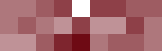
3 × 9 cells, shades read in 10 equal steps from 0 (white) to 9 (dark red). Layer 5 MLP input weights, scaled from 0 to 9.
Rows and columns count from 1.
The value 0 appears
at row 1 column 5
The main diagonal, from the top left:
5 6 6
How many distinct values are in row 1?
4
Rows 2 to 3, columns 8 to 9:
7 5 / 6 5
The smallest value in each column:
4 4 5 4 0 4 4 6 5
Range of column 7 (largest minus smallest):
3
